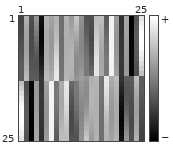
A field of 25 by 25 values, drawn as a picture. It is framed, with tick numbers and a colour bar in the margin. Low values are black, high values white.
Slope: none. Grain: streaks running down. Average level on the scale: 50%. Symmetry: a half turn.
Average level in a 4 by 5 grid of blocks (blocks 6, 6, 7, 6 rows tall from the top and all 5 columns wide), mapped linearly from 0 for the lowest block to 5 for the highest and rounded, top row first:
04251 | 04251 | 15340 | 15240
